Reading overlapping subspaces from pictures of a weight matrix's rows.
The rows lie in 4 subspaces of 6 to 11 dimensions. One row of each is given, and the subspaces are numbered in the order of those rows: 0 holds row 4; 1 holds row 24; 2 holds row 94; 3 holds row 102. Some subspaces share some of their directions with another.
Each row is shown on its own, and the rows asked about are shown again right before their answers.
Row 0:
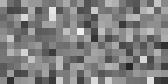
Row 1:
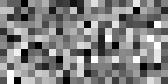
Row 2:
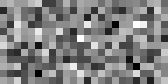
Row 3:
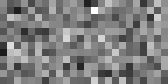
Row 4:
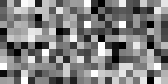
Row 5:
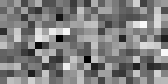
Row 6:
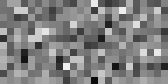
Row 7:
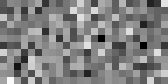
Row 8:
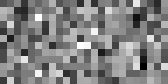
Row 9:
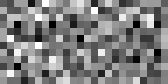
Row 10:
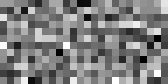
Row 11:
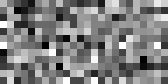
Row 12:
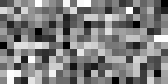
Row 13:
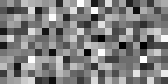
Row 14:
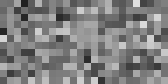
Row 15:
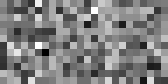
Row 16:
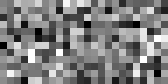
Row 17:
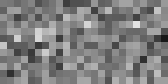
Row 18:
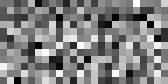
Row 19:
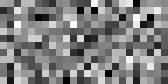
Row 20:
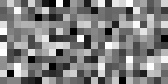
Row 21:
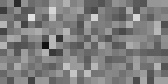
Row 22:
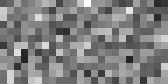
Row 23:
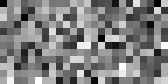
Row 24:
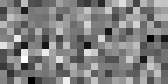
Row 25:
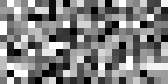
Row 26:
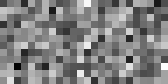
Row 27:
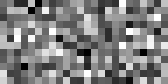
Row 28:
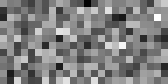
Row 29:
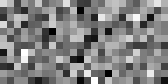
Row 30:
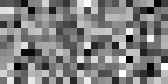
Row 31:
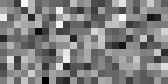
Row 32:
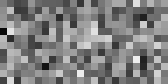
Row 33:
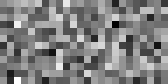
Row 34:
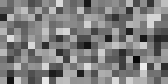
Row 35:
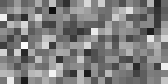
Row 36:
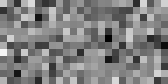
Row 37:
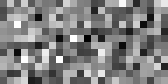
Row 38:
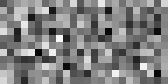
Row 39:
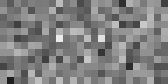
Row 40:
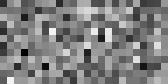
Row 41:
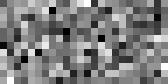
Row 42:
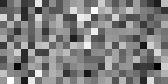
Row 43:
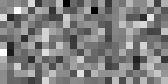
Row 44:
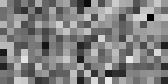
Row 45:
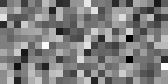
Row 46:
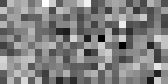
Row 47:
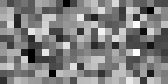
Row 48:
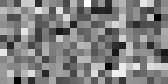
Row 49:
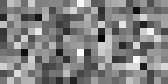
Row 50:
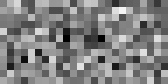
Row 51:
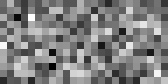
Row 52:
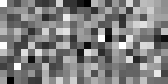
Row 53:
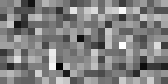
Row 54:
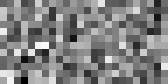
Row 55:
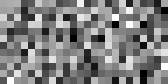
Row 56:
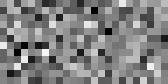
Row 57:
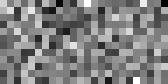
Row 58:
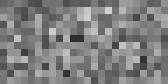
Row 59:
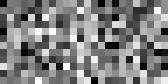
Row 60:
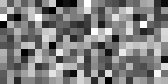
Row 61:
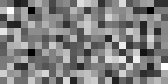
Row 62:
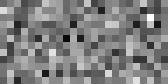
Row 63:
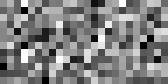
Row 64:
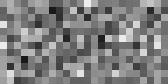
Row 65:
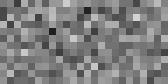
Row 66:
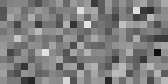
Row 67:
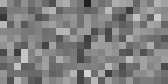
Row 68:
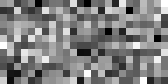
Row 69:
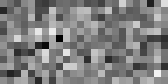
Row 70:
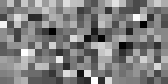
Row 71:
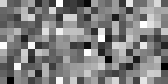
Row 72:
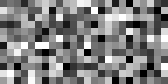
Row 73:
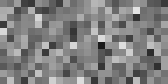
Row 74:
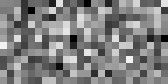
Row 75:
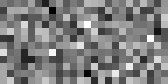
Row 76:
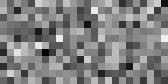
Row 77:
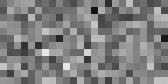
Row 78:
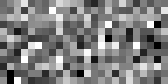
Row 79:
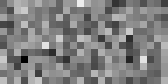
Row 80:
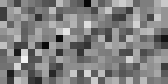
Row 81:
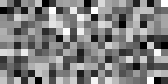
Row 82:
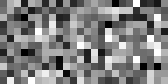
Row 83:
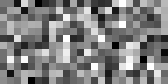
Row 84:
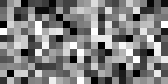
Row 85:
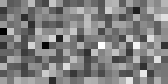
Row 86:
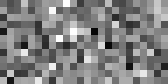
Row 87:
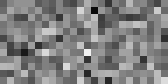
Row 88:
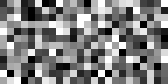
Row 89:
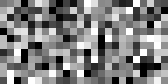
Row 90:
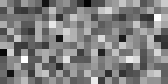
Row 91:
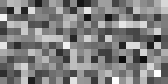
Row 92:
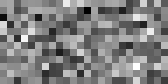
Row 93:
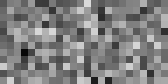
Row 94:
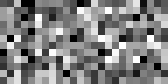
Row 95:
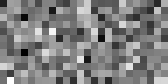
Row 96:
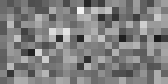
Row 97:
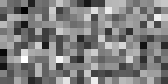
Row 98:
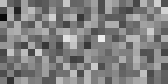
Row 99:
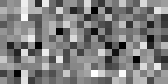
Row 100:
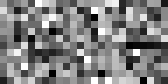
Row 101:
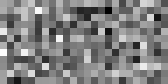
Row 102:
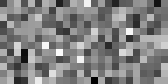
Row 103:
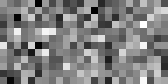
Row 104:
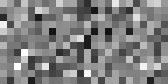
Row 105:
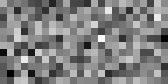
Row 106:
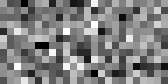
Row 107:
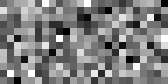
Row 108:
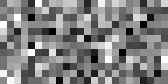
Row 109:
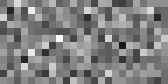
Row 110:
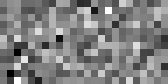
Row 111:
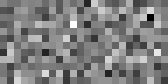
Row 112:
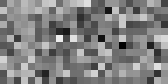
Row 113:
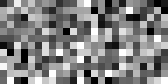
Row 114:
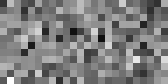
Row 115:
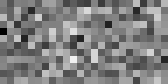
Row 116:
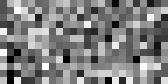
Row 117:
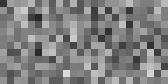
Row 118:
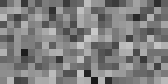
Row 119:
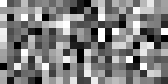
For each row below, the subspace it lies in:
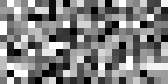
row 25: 0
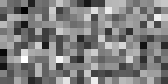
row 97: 1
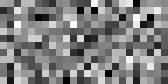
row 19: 1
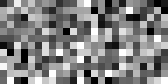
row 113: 3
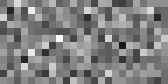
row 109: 3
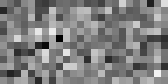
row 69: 2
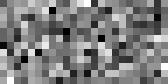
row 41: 0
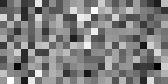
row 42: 2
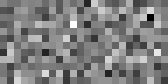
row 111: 1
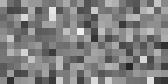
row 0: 2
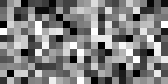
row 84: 0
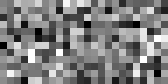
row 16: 3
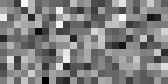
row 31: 1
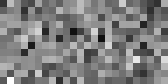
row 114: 0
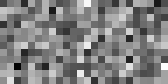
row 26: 3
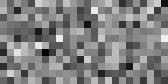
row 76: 2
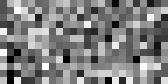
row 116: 1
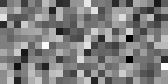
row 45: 3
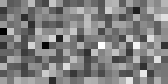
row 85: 0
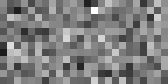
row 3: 1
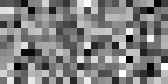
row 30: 3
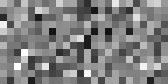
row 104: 2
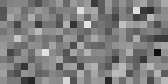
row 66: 1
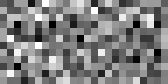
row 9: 1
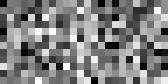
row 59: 0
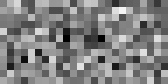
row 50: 1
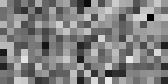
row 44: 1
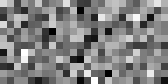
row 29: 1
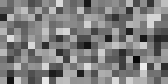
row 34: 1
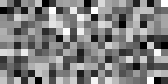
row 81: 2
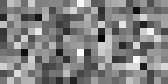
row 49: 0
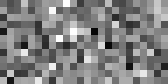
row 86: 0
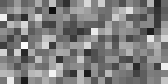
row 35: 0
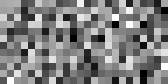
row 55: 0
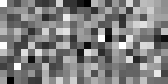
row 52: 0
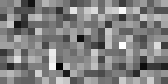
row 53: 1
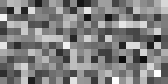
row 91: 3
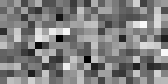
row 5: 1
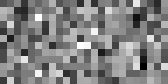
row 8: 1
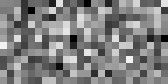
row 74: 0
